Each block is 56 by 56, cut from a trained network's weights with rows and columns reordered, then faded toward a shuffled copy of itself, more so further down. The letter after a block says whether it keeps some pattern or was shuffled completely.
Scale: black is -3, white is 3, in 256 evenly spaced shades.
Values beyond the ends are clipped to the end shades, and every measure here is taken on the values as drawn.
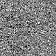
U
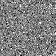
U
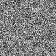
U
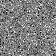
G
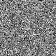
G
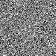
U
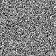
U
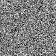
U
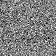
G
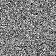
G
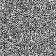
U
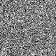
U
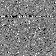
U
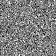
G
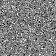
G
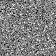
U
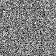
U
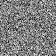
U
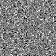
U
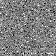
U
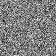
U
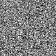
U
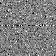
U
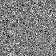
U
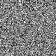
G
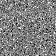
G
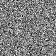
G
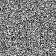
U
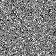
G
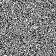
G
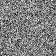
G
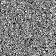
G
